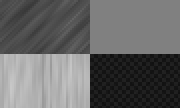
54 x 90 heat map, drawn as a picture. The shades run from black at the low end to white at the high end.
It is made of 2 by 2 panels. Panel 1,1: low, slanting up to the right, faint in contrast. Panel 1,2: middling, flat. Panel 2,1: high, streaked downward, faint in contrast. Panel 2,2: very low, checkered, faint in contrast.
